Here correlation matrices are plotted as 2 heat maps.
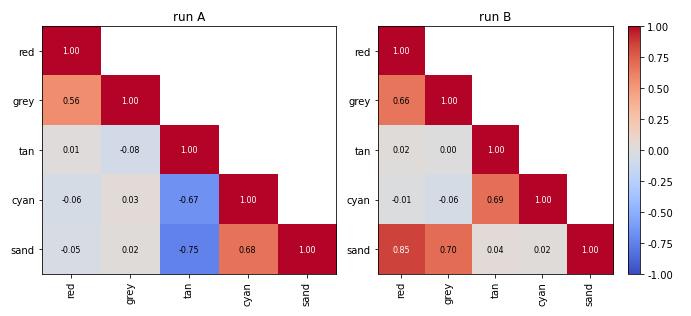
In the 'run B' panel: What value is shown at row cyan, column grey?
-0.06
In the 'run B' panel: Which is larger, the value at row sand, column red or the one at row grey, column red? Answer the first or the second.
the first
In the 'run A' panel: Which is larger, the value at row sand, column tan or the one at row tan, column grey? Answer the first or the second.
the second
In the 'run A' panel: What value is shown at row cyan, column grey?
0.03
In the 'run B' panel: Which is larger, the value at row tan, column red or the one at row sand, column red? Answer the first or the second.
the second
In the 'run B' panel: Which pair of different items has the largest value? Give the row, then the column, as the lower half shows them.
sand, red
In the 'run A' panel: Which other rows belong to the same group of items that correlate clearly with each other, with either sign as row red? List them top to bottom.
grey
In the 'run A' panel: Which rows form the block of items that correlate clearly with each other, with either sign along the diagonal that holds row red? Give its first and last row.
red to grey
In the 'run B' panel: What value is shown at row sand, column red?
0.85
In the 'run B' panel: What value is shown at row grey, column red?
0.66
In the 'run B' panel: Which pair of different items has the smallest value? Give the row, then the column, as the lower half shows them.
cyan, grey
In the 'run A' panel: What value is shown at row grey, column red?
0.56
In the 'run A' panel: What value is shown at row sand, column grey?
0.02
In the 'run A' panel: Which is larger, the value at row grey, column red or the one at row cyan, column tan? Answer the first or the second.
the first
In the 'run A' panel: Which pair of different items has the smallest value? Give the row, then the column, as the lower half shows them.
sand, tan
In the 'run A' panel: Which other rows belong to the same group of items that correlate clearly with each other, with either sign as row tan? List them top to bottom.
cyan, sand
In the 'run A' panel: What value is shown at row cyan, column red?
-0.06
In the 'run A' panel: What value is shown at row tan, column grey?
-0.08
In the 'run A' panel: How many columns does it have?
5
